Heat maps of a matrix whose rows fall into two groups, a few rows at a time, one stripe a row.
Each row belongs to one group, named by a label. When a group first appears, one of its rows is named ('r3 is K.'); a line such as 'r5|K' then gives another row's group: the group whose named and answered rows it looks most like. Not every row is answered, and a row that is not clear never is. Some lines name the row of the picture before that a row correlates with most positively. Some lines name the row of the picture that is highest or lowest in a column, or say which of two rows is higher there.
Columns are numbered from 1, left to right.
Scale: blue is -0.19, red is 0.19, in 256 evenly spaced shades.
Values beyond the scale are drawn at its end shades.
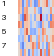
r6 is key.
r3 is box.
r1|key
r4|key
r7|box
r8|box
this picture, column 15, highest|1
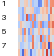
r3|key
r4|box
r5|key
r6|box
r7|key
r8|key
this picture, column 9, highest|3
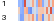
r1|box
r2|key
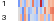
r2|key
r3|key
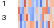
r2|key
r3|key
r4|box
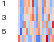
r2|box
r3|box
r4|key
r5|box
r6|key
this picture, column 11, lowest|6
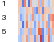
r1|key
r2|box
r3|key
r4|key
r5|box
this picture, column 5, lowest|1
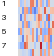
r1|box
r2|key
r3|box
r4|key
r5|box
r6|box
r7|box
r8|box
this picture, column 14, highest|2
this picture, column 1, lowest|5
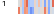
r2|key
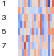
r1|key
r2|key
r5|box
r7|key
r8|key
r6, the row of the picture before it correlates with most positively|1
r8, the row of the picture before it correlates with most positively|1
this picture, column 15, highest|1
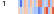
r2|key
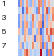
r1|box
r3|box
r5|key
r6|box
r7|box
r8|box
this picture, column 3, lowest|2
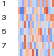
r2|key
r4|key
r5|box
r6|box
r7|key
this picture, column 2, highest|4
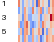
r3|key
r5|box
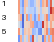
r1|key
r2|key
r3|key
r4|key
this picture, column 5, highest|3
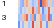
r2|box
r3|box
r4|box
